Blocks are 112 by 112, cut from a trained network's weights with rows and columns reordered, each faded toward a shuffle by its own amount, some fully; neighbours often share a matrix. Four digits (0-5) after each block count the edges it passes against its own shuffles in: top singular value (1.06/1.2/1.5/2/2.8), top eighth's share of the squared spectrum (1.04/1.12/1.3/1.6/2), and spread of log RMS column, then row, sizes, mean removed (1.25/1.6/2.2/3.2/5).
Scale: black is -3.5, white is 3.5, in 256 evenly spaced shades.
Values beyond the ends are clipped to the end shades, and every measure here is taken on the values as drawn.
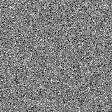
0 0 0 0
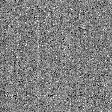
2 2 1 1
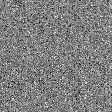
1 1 0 1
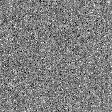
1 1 0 0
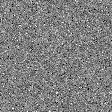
0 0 0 0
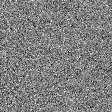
1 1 0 0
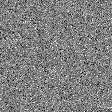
0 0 0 0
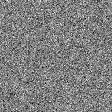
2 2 0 0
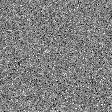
0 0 0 0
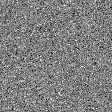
0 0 0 0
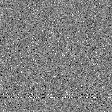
3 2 1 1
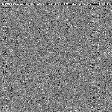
3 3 2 2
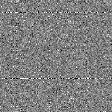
4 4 2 2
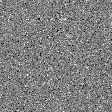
1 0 0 0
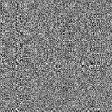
4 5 3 3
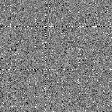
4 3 3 2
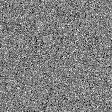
1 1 0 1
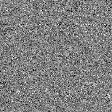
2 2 0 2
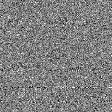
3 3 1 2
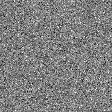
1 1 0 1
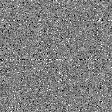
3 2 1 1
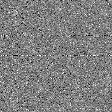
3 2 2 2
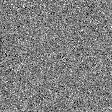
1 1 0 1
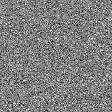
2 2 0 2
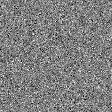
2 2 0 1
